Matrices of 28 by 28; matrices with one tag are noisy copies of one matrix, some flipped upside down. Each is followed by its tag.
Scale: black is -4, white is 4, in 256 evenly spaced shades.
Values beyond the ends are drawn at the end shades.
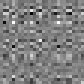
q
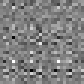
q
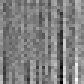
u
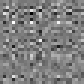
q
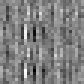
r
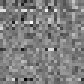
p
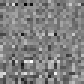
p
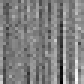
u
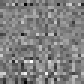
p
